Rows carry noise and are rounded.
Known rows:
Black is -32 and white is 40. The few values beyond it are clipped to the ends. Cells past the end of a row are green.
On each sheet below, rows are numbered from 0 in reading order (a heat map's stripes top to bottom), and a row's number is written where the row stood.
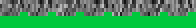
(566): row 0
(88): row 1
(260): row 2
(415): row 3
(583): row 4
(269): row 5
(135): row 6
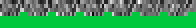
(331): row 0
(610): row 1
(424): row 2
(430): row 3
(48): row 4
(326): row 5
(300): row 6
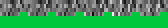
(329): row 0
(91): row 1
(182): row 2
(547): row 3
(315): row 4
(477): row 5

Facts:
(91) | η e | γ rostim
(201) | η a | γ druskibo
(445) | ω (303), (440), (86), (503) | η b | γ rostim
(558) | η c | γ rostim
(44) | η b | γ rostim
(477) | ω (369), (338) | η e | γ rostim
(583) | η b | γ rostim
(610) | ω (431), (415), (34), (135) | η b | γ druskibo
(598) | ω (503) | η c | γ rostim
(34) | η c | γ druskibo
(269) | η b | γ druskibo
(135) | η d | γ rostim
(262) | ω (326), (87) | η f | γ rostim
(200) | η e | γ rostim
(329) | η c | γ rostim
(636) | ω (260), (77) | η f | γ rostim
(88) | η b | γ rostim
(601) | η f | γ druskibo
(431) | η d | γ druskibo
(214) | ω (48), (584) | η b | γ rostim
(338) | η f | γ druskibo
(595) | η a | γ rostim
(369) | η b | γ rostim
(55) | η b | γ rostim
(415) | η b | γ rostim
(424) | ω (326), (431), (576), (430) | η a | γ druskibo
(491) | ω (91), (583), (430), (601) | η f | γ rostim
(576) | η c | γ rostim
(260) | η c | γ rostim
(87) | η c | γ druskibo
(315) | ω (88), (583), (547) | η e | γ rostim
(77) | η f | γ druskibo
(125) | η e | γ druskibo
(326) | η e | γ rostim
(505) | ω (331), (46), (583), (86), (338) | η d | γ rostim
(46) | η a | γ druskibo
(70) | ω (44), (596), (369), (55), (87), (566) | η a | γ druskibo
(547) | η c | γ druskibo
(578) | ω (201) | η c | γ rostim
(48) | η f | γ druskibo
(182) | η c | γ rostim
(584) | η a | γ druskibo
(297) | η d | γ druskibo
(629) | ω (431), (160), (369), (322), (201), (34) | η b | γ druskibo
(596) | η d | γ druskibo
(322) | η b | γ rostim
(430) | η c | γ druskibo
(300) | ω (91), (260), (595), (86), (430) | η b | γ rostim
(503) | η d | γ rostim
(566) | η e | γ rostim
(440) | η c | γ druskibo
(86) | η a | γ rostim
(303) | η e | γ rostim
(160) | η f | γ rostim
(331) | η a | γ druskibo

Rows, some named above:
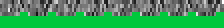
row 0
(503)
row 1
(601)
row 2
(262)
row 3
(578)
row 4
(260)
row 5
(578)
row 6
(598)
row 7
(48)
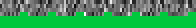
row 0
(87)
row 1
(91)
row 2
(636)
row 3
(584)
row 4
(445)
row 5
(578)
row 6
(369)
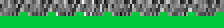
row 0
(77)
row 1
(338)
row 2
(48)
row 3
(315)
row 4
(440)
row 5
(297)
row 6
(596)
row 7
(160)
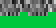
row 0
(34)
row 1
(87)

